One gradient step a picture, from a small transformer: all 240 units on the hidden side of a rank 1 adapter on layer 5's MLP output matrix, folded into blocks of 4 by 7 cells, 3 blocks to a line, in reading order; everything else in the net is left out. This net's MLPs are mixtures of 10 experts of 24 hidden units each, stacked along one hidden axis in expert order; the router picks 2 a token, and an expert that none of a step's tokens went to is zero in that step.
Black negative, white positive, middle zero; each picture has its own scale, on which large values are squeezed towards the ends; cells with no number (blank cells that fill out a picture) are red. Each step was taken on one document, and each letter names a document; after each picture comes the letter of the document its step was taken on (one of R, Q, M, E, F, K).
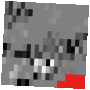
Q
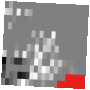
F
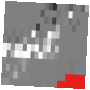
F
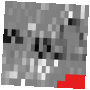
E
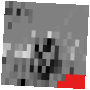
F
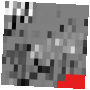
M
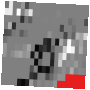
M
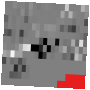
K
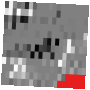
M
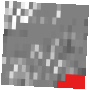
M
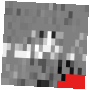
F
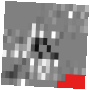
E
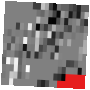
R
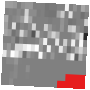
K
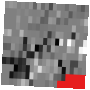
R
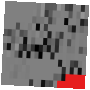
R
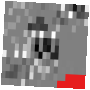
E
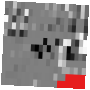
K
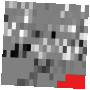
K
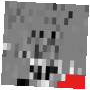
F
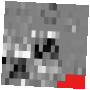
F
